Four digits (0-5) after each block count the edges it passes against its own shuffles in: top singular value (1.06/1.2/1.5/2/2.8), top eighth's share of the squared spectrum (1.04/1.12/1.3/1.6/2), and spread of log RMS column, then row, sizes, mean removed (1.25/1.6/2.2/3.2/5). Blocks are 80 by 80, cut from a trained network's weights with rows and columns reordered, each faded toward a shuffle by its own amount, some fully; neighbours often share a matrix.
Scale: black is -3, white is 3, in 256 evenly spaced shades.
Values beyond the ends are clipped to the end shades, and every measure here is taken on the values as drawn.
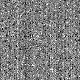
3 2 0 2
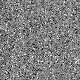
0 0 0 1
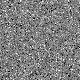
0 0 0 0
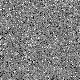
0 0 0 0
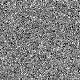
2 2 0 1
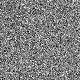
2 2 0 0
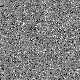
0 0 0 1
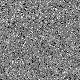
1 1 0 0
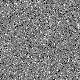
0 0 0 0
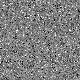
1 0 0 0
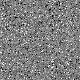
2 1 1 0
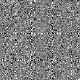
3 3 3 2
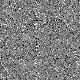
2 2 2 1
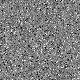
1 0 0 0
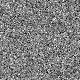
1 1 0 0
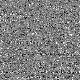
1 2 0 2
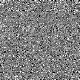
2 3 1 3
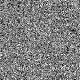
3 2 1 0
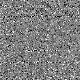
1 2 0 2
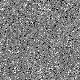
1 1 0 1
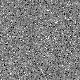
1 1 0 0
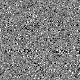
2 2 0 2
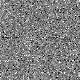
1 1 0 1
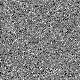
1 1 0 1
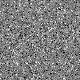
1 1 0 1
